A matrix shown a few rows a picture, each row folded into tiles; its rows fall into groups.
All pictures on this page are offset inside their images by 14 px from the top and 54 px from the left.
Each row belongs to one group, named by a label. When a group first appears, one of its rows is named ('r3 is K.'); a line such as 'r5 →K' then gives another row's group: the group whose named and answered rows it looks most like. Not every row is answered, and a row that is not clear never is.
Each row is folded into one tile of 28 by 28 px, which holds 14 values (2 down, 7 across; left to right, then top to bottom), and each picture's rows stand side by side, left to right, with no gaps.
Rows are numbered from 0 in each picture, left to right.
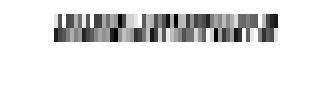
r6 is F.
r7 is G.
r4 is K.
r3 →F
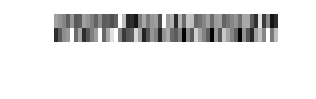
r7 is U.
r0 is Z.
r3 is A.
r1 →Z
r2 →G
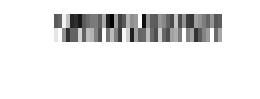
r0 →G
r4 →U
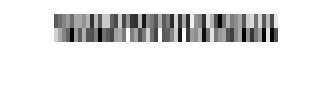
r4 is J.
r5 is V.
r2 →U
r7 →J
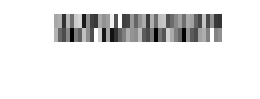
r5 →U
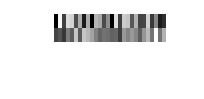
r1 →K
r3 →U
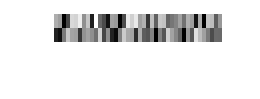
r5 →K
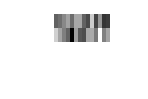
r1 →U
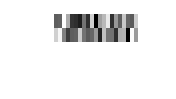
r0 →G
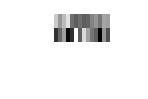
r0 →F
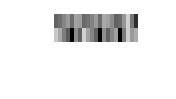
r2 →V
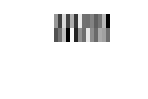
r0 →J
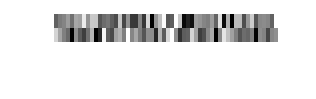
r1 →F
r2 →U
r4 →G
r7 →A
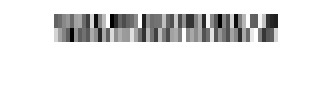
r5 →V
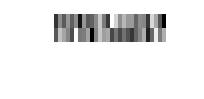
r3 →V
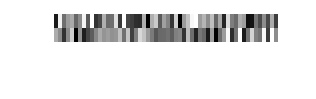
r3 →K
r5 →J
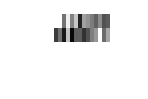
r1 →Z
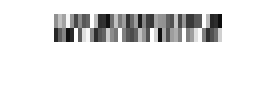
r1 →G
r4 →U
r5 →G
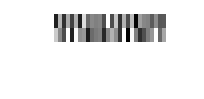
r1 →A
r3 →Z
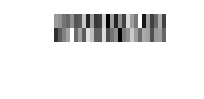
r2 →V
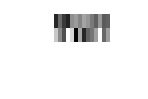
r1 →Z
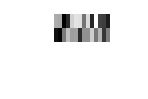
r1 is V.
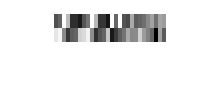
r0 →G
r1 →G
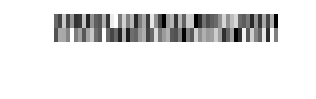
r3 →V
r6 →F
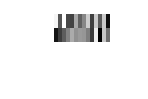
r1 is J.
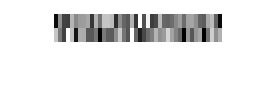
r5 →V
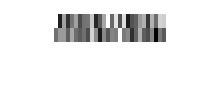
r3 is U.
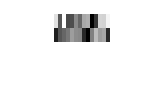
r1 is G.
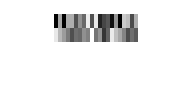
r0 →K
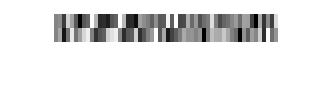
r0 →V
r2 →G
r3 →Z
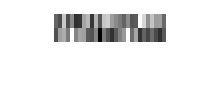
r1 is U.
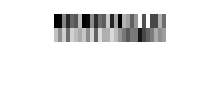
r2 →K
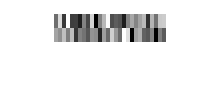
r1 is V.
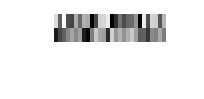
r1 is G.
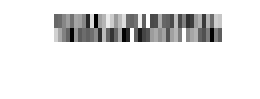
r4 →U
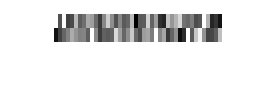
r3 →U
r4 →F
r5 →G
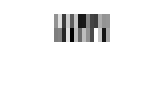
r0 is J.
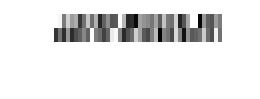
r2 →G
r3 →A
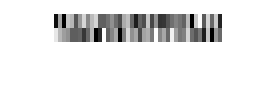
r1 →F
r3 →U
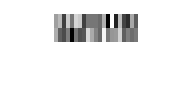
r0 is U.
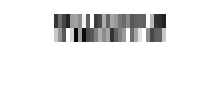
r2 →Z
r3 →G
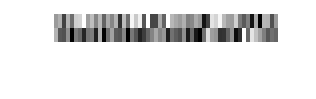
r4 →J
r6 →F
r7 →K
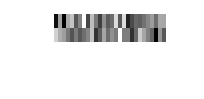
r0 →K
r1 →F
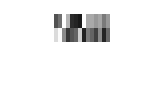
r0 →G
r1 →J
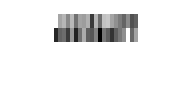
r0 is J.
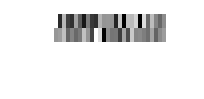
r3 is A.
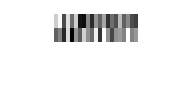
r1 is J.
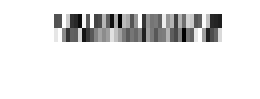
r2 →K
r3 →A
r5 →G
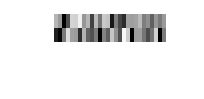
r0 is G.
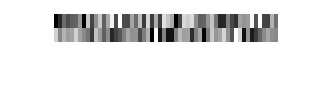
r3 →J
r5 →V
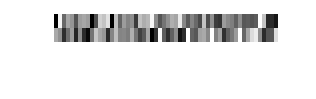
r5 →U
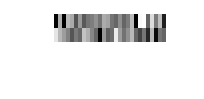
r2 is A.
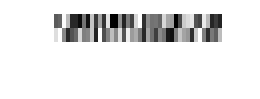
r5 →G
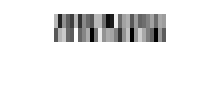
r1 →V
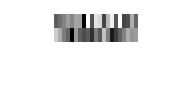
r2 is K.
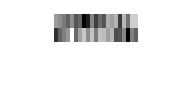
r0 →Z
